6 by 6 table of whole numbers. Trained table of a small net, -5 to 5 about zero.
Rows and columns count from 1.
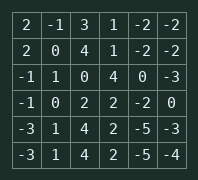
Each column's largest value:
2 1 4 4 0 0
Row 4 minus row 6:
2 -1 -2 0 3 4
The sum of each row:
1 3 1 1 -4 -5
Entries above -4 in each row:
6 6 6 6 5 4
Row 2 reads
2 0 4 1 -2 -2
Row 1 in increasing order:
-2 -2 -1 1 2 3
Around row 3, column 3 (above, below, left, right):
4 2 1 4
